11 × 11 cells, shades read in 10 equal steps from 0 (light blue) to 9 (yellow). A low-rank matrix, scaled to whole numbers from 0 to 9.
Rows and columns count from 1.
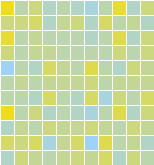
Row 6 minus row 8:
-6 1 -2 2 1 2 4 0 -3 2 -1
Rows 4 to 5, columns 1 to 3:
5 3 4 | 0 3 2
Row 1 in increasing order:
1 2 2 2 3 3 3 5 5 8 9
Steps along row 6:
up down up same same up down up same same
